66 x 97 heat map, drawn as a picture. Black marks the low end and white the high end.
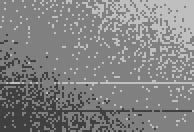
Ninth with the highest average: top right. Slope: up to the top right. Stripes: none. Ninth with the lowest average: bottom left. Average level on the scale: 50%. Odd lines: rows 42 and 56.
